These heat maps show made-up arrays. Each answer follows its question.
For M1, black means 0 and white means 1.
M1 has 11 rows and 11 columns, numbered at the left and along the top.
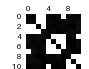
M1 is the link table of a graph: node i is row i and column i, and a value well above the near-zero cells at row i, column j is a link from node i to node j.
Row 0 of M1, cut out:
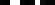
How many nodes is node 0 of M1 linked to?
3
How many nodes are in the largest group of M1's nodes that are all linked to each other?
4
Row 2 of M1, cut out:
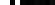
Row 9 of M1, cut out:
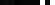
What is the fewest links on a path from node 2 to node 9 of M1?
5
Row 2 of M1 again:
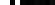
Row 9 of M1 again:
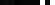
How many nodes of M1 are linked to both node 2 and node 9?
0
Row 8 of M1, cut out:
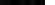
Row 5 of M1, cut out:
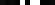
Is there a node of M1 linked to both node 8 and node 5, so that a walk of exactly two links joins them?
no
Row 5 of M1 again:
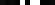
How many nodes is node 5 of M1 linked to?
3
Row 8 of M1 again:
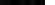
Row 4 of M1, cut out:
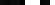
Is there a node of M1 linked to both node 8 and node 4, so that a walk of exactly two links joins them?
yes
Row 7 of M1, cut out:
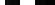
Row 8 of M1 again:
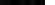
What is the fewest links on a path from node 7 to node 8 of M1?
3
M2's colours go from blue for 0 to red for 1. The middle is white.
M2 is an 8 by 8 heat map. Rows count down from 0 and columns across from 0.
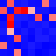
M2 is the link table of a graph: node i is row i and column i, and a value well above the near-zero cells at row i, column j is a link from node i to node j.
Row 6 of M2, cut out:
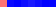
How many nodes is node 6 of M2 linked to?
1
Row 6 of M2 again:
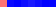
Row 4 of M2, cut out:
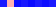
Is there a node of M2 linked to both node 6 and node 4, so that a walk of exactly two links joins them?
no
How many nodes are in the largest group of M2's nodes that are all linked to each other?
2
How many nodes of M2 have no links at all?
0
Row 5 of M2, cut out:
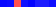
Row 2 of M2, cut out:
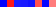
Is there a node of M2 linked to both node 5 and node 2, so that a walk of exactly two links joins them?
no
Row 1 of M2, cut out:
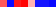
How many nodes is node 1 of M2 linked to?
4
